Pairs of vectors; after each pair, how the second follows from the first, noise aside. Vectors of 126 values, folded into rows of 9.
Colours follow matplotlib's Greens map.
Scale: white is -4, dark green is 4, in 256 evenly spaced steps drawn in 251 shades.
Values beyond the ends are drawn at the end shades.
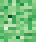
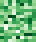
scaled up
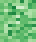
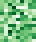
scaled up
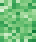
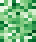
scaled up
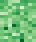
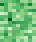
wrapped around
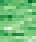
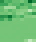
partly zeroed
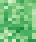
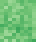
shrunk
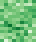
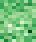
negated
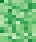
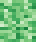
wrapped around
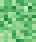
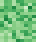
copied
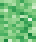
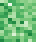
wrapped around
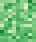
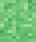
shrunk
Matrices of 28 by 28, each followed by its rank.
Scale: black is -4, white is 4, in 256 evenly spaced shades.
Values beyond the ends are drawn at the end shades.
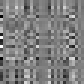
two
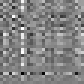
three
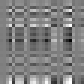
one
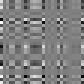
one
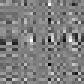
three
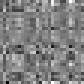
three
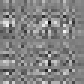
three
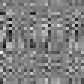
three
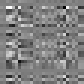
two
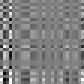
one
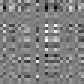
two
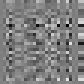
two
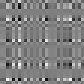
one
